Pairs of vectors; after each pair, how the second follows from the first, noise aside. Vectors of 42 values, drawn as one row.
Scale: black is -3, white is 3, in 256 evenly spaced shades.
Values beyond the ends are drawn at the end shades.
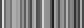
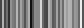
reversed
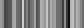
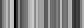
reversed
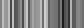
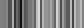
reversed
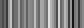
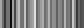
reversed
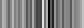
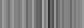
shrunk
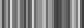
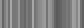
shrunk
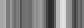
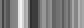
reversed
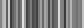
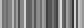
reversed
